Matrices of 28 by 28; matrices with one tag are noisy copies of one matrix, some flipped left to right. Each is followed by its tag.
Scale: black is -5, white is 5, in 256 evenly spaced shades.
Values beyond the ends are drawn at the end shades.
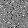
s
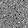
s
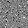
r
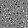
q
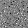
q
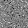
s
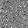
r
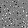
q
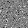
r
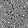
s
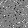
s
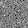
s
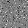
r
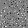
q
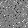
s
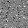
r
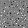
q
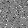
r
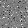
r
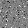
r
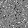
s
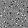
q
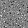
q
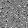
r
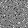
s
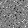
s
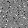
r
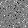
s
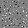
q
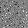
q
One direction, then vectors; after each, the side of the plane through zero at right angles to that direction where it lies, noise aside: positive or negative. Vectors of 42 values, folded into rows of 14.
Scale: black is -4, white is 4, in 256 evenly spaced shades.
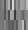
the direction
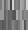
positive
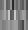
negative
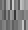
positive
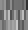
negative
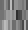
negative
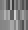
negative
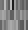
negative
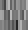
positive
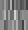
negative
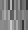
negative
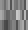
positive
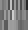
negative
